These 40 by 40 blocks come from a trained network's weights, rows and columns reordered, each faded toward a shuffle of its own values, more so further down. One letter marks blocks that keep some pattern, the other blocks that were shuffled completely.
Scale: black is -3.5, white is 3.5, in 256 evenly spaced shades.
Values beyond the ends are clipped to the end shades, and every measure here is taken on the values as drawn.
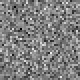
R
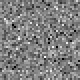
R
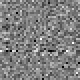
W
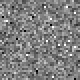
R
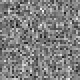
W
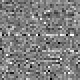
W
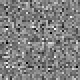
W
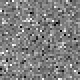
R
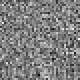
W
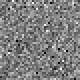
R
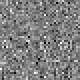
W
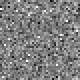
R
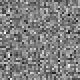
W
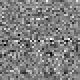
W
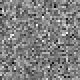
W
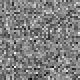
W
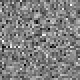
W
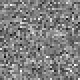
W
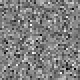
R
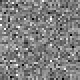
W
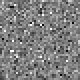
R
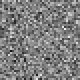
W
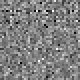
W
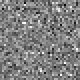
W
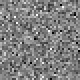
R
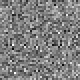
W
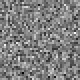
R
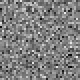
W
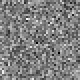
R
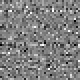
W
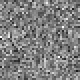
W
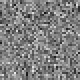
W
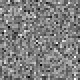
R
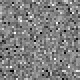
R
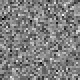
R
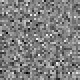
W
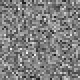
R
